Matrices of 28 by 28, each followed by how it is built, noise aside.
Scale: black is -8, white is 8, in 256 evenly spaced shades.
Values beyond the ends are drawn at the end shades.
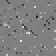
sparse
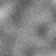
smooth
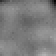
smooth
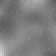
smooth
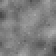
smooth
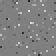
sparse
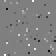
sparse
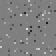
sparse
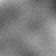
smooth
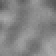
smooth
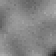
smooth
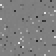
sparse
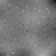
smooth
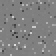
sparse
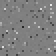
sparse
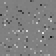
sparse
